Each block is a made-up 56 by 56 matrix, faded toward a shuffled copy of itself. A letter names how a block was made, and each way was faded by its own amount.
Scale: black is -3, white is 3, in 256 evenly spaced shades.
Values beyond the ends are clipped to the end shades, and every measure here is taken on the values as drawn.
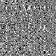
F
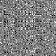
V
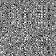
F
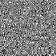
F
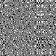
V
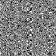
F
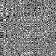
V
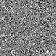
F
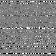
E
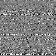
E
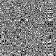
F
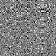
V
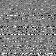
E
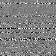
E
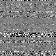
E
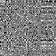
V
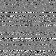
E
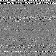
E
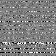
E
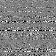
E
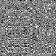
V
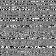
E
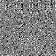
F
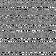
E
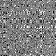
V
